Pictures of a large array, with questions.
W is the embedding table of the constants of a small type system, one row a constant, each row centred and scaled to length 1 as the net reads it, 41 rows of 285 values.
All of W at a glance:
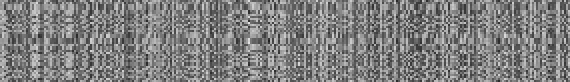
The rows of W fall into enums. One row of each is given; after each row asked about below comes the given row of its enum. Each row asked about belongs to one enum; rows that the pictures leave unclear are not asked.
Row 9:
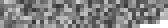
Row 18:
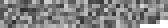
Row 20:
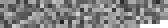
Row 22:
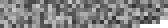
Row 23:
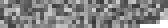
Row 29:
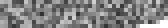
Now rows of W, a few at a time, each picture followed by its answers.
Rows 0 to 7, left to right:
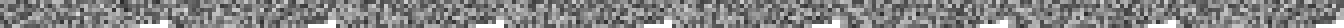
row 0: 20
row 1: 23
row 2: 22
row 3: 22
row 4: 22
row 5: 29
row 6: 29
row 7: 23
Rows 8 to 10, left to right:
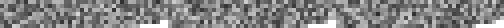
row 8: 20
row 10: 29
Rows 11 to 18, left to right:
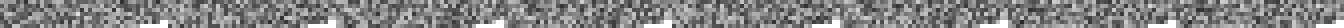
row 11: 20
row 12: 22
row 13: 29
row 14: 9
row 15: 22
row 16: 9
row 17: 18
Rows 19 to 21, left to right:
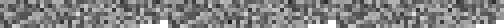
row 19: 20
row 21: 20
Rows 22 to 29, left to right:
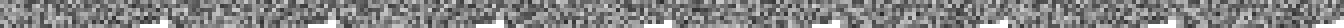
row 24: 23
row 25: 20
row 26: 18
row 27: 29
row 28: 22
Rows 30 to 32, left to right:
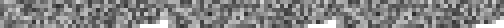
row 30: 9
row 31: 29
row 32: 29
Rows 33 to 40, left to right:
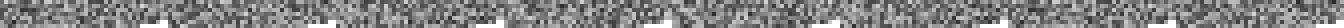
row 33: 18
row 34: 20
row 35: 22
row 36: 9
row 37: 29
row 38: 22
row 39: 18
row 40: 20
